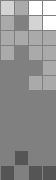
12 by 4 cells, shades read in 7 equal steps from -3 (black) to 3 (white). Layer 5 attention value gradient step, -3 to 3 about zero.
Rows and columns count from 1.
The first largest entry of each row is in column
3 4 1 1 4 3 1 1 1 1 1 2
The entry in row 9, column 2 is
0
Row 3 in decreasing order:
1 1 1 1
